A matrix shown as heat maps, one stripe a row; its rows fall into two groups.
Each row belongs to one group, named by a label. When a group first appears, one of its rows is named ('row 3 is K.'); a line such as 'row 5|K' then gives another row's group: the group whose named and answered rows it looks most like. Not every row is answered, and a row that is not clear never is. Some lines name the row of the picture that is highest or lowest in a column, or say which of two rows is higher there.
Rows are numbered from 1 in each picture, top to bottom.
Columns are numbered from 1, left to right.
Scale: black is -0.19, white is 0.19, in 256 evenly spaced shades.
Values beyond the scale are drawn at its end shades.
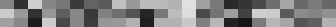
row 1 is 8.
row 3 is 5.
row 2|5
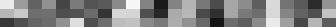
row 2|5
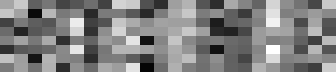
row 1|5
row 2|5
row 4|8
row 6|8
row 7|5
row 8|5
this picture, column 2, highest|1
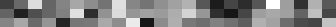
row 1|8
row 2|8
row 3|5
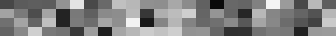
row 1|8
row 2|5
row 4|8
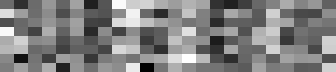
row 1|8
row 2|5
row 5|5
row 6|5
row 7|8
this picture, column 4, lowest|7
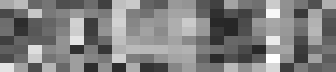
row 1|5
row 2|8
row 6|8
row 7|8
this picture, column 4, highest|8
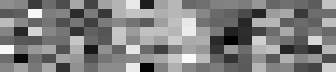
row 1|5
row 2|8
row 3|5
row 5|8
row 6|5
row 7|8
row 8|5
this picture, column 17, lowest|5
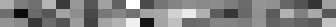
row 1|5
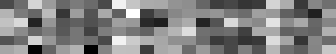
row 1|8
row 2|5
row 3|5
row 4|5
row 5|8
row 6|5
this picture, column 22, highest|3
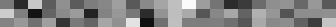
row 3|5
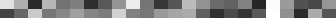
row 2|8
